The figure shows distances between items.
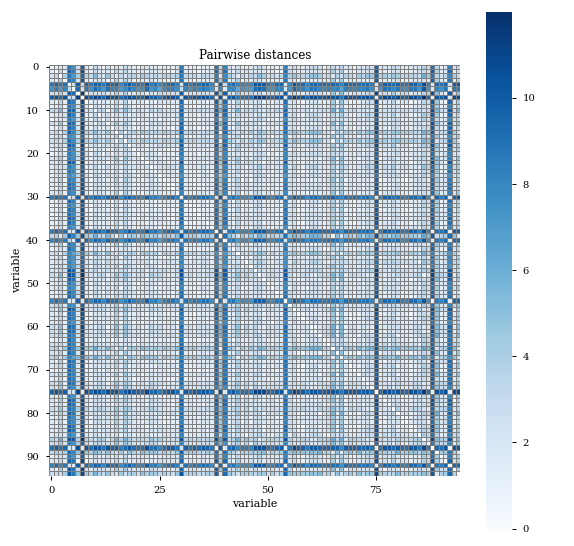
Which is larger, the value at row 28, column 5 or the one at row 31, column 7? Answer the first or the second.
the second
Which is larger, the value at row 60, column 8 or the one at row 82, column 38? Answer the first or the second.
the second
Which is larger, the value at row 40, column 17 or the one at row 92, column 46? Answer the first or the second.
the first
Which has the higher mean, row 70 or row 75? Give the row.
75
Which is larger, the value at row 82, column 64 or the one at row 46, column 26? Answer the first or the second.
the first
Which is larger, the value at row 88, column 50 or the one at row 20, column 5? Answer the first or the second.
the first
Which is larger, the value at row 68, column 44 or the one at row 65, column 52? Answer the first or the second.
the second
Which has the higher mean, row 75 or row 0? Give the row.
75
